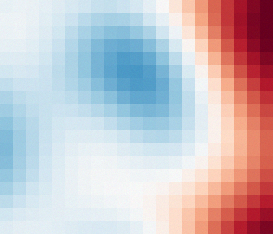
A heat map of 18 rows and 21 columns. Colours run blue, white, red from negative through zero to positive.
Ninth with the highest average: top right. Slope: up to the right. Average level on the scale: 50%. Lone odd cells: none. Stripes: none.
